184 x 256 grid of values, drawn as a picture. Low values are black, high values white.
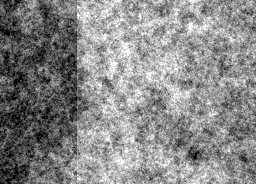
Seam: vertical, 30% of the way across, the right part higher. Stripes: none. Ninth with the highest average: top middle.
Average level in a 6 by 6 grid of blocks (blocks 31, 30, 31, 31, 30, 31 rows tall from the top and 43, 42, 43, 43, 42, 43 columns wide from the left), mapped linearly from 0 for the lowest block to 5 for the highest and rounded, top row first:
1 2 5 4 4 3
0 1 5 5 4 4
0 1 5 5 4 3
0 1 4 4 4 3
0 2 4 4 3 3
0 3 5 4 4 3
